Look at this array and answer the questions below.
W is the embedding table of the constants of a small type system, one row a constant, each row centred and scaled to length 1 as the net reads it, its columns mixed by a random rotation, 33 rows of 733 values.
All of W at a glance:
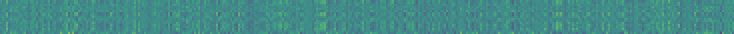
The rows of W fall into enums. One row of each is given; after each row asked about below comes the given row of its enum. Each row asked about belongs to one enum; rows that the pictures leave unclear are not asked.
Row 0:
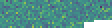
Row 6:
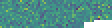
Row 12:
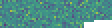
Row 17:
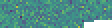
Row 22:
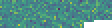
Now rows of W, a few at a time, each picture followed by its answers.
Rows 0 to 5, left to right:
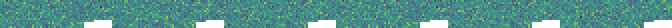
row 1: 22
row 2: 12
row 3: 0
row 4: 12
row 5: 17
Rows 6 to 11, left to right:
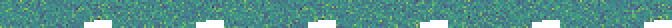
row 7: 0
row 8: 6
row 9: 22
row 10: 17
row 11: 6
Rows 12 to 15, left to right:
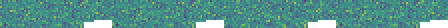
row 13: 12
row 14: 22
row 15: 12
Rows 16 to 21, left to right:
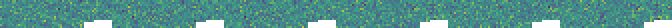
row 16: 22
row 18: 17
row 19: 6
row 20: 0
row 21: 6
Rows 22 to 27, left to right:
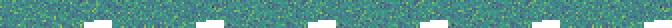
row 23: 0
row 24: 12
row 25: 12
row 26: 12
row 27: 0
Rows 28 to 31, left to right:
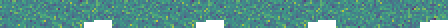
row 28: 22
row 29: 22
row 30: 22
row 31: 6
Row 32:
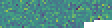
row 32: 6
